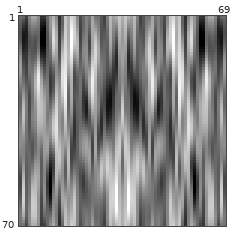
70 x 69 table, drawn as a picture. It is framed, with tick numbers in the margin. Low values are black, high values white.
On average the colour sits 50% of the way up the scale. The centre is the ninth with the lowest average. There is no overall slope. The left and right halves mirror each other. Streaks run downward. The histogram is bell-shaped. The bottom middle is the ninth with the highest average.
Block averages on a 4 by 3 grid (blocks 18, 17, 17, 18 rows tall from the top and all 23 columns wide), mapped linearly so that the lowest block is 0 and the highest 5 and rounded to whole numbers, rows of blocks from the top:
121 / 303 / 232 / 252
